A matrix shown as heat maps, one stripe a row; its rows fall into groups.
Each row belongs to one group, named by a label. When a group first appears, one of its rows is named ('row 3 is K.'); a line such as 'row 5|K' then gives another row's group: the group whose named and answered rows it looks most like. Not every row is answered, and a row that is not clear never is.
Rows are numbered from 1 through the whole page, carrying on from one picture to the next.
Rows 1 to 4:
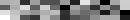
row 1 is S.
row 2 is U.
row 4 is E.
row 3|E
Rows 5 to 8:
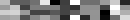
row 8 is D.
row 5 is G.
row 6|S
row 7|S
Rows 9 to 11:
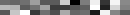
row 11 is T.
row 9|S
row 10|S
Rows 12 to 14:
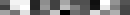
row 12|T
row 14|E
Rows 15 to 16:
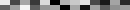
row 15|G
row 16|U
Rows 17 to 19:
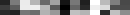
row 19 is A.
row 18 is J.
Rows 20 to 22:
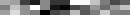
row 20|G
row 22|T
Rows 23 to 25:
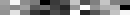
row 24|G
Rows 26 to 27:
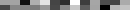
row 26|D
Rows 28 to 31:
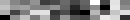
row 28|S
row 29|S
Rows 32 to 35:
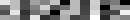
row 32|E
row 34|D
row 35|S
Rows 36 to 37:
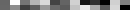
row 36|D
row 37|G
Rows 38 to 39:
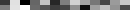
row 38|D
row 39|T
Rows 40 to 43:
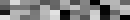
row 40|T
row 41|D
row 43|E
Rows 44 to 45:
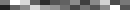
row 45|J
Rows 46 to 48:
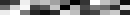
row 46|J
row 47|U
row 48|T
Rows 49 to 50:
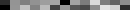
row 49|A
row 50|J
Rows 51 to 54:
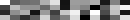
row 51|E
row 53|G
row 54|D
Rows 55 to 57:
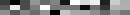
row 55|A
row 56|D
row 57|G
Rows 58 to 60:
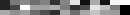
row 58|D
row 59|J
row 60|G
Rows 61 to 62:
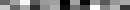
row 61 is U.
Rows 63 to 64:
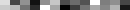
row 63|E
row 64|E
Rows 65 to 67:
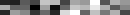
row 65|A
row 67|G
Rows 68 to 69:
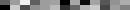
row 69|A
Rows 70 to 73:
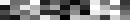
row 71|J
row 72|J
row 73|A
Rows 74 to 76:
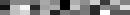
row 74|A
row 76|T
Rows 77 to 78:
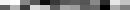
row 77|S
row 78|D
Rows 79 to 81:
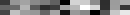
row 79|A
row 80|G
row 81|U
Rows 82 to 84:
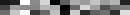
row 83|A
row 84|U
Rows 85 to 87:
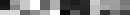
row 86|J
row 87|E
